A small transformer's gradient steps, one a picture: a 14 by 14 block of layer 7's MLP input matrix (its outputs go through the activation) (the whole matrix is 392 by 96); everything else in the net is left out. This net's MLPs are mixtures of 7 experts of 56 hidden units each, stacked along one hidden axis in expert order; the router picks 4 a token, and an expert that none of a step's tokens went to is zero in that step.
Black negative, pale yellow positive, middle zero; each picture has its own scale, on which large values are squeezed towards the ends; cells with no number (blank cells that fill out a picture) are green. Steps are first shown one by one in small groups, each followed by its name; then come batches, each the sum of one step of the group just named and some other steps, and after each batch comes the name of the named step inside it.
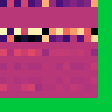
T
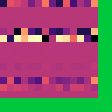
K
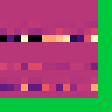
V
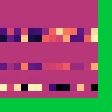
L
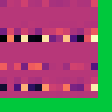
V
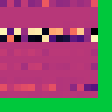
T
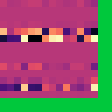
V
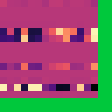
L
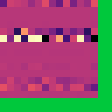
K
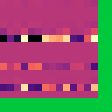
V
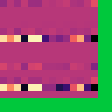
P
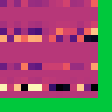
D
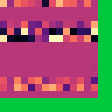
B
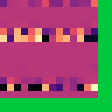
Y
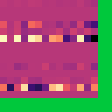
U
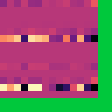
P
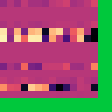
D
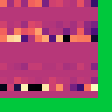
U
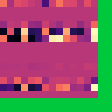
B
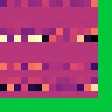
Y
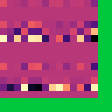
U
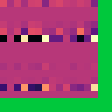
U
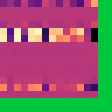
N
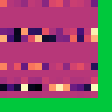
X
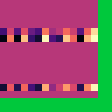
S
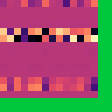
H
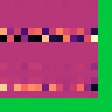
S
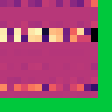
N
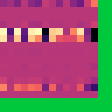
N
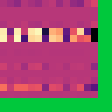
N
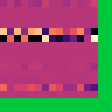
X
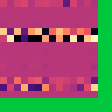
H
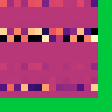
S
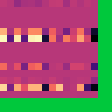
X
